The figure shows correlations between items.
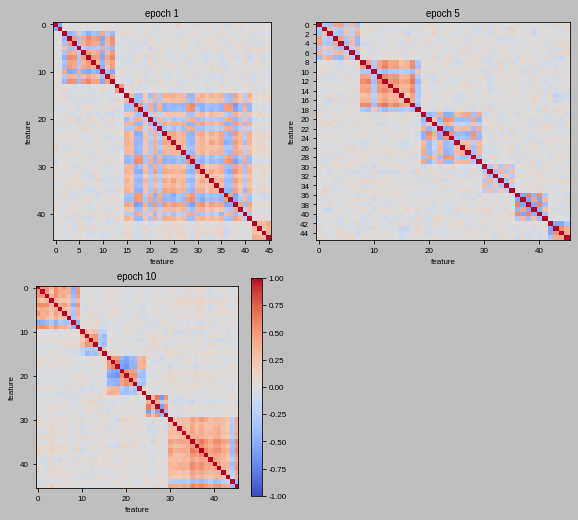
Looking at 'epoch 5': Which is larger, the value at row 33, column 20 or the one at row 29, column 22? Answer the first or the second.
the second
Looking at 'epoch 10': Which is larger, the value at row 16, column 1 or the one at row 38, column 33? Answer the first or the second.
the second
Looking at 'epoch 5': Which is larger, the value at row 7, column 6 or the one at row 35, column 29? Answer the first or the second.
the second
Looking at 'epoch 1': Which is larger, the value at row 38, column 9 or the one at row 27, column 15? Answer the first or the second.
the second
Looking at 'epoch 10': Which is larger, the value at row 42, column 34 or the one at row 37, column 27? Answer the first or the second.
the first
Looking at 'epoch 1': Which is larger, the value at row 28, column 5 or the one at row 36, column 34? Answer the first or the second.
the first
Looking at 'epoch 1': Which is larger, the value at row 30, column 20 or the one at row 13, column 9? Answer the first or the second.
the second
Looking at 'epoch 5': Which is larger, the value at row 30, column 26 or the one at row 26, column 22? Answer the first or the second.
the second
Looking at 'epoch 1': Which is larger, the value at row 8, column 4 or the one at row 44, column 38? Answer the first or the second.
the first
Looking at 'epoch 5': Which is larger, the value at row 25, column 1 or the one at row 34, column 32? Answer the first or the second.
the second
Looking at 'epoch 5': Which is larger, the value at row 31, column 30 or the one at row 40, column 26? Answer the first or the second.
the second
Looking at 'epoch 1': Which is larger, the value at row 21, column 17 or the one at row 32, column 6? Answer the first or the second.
the second
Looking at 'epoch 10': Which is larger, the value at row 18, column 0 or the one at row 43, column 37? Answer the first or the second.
the second
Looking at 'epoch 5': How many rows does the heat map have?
46
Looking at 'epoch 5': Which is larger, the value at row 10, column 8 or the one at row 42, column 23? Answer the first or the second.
the second
